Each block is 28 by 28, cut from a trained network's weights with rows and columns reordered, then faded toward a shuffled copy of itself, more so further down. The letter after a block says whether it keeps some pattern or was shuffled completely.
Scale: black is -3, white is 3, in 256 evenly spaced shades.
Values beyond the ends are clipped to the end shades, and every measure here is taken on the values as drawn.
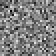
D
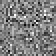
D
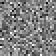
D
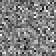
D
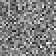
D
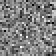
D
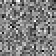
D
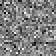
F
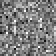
D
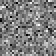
D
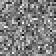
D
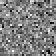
F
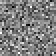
F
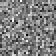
F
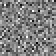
D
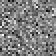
D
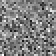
F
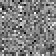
D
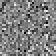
D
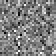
D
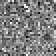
D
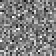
F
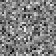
D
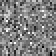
D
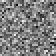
D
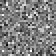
F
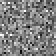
F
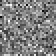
D
